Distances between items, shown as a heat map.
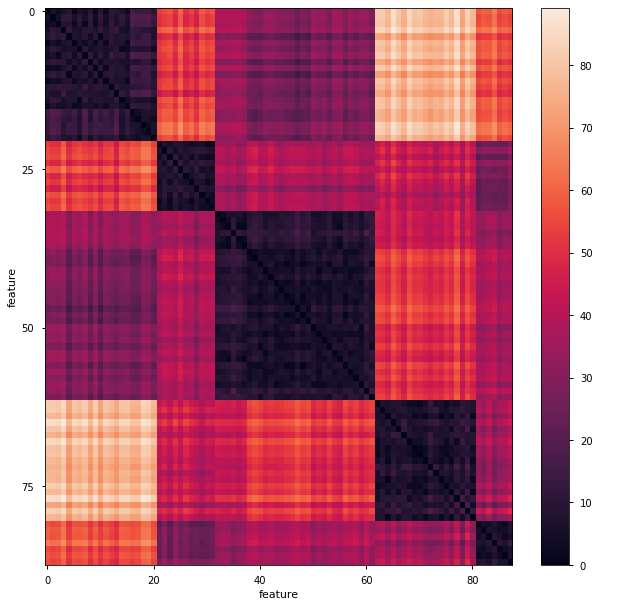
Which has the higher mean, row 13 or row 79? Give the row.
79
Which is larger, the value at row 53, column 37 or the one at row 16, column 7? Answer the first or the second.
the second
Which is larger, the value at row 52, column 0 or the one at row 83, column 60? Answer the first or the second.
the second
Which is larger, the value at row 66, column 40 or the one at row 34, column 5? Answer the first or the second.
the first
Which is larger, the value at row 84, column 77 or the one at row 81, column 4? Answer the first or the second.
the second
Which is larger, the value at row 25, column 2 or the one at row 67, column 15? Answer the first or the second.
the second
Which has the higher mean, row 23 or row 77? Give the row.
77
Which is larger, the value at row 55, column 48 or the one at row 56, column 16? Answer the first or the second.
the second
